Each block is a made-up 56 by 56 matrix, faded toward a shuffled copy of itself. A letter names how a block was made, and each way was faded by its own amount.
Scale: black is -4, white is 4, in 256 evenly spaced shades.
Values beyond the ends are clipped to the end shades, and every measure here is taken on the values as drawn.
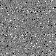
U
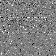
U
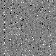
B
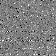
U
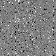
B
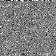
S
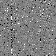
B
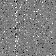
B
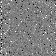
B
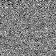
S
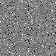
B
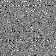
U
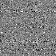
S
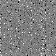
B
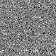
S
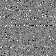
U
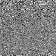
S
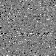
U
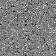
B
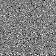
S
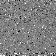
U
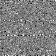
S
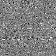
S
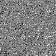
S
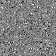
U
